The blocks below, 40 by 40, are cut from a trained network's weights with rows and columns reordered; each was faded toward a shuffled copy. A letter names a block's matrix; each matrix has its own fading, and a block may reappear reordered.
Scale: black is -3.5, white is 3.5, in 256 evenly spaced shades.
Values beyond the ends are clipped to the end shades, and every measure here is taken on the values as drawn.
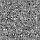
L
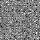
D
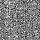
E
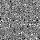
E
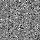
E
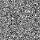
L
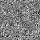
L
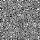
L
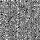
E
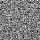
L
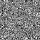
L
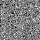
E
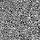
L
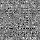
D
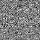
L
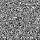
L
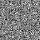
L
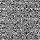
D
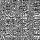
D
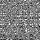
D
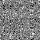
D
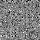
E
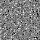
E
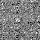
D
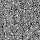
E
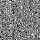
E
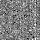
E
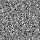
E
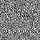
L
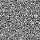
L
